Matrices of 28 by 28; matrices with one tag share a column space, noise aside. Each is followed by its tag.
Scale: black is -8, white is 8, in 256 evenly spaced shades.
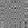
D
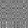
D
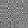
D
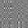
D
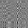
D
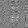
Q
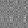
Q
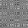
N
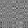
D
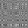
N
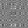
N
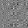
N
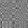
D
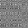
N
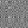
Q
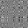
Q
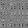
N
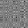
Q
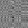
Q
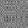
Q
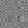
Q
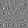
N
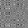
N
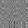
D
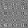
N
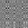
D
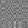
D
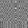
D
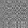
D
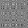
N
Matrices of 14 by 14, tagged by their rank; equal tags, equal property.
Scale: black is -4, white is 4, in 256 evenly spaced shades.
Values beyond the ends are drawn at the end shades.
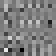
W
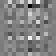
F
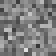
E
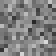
E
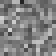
E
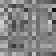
W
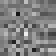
W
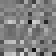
W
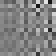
F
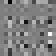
F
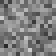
E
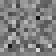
W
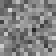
E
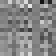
F
